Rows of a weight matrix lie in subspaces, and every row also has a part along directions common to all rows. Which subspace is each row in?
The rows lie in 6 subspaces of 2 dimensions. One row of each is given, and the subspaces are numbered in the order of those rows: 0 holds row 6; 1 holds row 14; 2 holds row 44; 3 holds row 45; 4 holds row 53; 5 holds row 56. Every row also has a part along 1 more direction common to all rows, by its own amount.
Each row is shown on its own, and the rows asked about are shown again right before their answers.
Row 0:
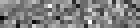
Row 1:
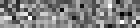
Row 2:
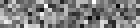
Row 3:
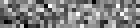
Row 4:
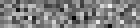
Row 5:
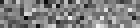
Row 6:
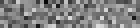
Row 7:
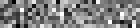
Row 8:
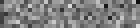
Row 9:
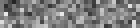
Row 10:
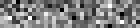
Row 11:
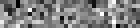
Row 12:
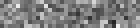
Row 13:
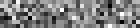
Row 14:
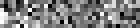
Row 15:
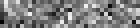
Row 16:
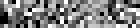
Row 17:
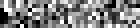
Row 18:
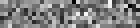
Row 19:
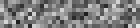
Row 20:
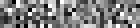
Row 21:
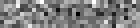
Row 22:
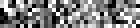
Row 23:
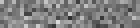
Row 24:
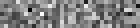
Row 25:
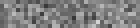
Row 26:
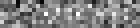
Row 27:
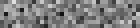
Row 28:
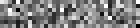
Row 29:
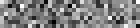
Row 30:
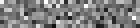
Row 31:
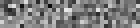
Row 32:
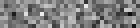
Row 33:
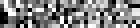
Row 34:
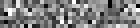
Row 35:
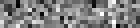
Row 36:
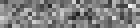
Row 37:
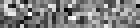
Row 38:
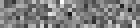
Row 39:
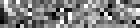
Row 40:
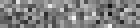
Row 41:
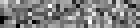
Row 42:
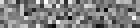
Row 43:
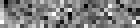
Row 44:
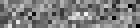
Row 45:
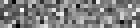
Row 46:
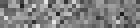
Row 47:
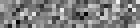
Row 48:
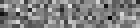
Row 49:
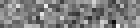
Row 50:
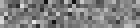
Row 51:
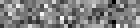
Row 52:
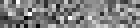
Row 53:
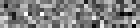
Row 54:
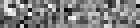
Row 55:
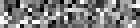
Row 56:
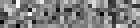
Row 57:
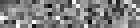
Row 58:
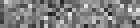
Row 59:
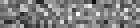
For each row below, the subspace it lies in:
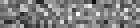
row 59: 5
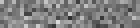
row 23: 0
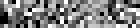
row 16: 0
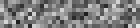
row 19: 2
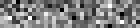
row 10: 4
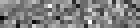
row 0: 2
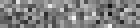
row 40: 4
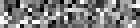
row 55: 1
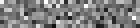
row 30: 0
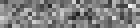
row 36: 2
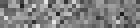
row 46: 1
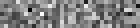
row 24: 4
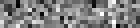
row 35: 5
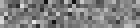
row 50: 1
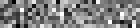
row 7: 3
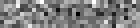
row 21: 5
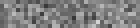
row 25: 4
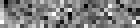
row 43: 3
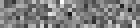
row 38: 3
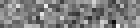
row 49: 5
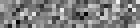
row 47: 2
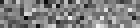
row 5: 0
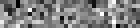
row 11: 5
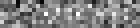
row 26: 5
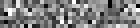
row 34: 2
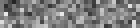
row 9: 3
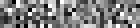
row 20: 3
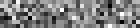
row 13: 4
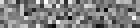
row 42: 0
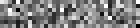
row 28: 1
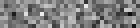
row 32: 4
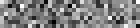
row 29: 1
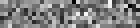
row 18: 2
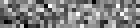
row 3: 5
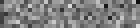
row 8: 1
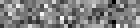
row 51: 5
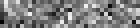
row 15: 3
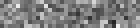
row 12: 5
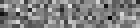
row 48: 1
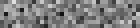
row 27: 3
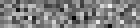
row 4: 4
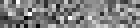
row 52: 0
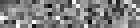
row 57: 2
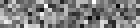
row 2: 5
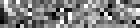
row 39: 3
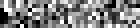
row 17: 1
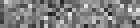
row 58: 3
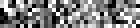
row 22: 1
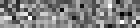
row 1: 4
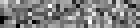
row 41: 2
